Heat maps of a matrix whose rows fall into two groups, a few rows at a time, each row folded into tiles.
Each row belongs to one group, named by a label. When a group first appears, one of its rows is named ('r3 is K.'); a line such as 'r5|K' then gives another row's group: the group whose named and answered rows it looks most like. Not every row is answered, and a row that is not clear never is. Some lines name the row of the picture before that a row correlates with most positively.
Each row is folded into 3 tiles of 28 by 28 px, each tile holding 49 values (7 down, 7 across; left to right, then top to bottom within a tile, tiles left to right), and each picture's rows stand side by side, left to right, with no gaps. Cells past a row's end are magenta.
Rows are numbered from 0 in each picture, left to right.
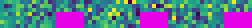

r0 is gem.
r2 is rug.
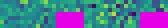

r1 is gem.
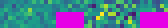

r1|gem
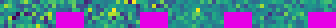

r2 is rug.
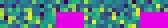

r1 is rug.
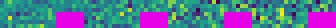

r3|rug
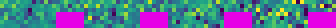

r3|rug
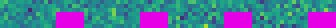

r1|rug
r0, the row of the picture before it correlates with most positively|0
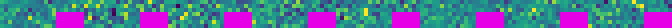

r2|gem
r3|gem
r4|rug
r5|gem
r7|gem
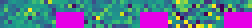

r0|rug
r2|gem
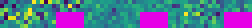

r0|rug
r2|gem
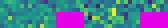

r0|gem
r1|rug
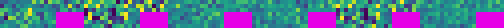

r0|rug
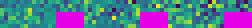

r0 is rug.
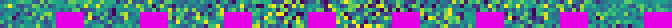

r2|rug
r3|gem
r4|gem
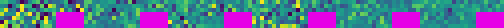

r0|gem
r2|gem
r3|gem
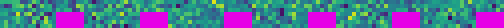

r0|gem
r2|gem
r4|gem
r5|rug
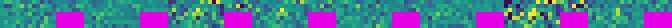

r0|gem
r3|rug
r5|gem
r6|rug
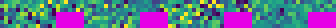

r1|gem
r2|gem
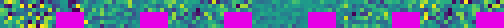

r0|gem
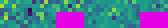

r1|rug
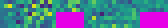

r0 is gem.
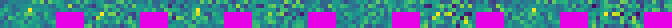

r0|rug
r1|gem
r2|rug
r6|rug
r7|gem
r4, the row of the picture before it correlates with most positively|0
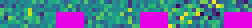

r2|gem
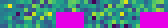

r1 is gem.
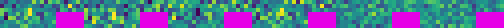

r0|rug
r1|rug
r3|rug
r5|gem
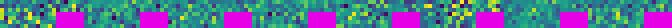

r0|rug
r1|rug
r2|gem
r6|rug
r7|rug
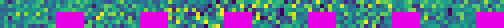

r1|gem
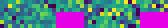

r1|rug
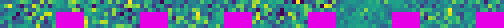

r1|gem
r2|rug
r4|rug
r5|rug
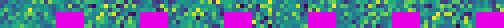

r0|rug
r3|gem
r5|gem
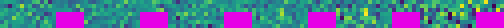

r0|gem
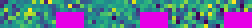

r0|rug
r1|rug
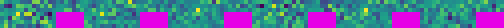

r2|rug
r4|rug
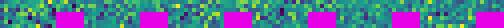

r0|rug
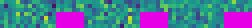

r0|gem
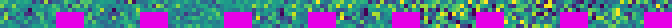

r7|rug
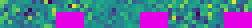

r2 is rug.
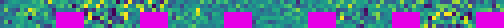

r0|rug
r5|gem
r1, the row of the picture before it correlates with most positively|2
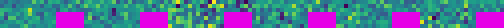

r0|rug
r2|gem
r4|gem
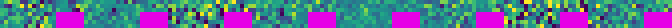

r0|gem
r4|rug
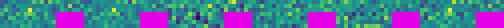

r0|rug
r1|rug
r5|rug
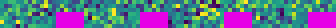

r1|rug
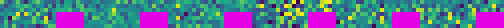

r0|gem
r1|rug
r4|gem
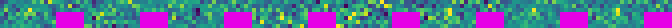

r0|rug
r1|gem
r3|rug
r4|gem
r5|rug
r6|rug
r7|rug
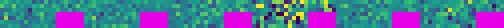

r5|rug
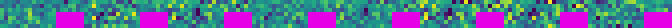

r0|rug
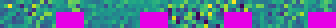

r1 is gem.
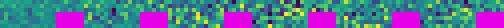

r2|rug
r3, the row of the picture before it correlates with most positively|3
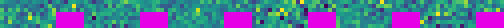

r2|rug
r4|gem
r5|gem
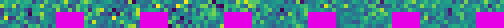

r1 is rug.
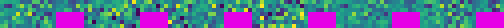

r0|gem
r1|rug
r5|gem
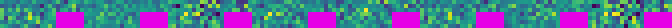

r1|gem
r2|gem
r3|gem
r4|rug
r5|rug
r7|gem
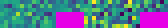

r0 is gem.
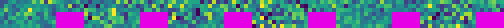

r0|rug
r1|rug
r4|gem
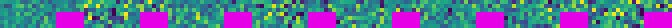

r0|gem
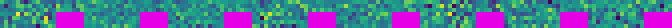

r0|gem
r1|gem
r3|gem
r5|gem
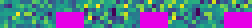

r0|gem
